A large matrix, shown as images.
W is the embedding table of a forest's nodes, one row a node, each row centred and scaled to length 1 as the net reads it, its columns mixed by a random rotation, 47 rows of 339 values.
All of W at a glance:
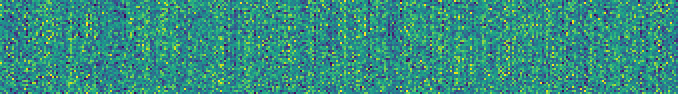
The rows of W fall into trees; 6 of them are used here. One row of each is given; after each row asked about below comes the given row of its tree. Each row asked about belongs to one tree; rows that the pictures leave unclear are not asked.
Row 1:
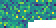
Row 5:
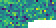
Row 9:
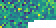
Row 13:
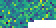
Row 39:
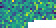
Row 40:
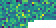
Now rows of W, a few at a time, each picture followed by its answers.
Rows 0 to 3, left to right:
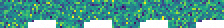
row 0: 39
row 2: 5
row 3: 13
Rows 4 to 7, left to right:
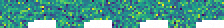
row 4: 1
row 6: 39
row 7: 13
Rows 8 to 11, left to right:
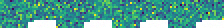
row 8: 13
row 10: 1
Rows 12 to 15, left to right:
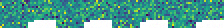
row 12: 9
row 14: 13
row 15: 1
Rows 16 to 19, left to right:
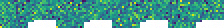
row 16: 9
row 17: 9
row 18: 40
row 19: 39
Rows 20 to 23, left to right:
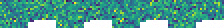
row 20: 13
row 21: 1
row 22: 13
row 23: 39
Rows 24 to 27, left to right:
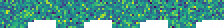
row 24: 39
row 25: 13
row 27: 1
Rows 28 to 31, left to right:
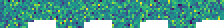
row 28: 39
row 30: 13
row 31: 5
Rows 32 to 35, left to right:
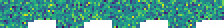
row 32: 39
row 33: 40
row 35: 40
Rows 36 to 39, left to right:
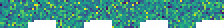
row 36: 39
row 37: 1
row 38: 9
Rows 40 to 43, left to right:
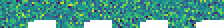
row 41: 39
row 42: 40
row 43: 1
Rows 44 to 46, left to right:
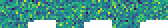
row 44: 13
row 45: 1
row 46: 9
